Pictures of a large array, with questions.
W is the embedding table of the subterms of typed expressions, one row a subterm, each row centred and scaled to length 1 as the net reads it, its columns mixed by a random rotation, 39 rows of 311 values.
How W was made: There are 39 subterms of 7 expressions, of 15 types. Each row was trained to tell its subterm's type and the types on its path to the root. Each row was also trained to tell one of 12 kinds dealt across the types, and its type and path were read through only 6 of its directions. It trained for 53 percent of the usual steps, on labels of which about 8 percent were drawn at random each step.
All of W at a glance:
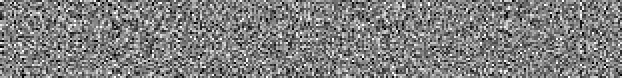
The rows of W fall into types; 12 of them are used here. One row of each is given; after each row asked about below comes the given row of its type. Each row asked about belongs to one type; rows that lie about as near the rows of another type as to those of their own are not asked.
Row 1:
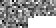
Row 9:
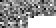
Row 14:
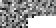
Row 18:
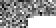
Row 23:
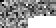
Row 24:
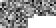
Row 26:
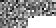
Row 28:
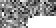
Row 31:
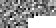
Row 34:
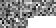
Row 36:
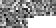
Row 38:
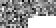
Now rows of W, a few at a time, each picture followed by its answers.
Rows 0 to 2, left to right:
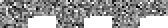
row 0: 36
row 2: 26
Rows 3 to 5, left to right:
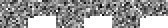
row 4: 14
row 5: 1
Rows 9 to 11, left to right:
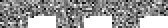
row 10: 36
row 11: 24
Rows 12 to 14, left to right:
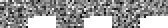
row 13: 24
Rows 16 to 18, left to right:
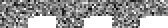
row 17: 34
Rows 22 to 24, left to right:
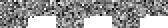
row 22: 1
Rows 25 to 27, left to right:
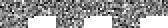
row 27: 14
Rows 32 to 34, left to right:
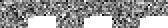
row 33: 9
